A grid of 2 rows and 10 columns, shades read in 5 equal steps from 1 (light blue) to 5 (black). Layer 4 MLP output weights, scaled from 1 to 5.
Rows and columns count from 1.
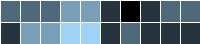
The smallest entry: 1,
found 2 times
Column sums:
7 5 5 3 3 8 8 8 7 7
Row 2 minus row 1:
1 -1 -1 -1 -1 0 -2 0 1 1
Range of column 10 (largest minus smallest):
1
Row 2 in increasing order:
1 1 2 2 3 4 4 4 4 4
